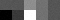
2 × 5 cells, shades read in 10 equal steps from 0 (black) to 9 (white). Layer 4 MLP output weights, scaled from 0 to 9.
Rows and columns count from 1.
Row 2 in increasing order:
0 2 3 4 9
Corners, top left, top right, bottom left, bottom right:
3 3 0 3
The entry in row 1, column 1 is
3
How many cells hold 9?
1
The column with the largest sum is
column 3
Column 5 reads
3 3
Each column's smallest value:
0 2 5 4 3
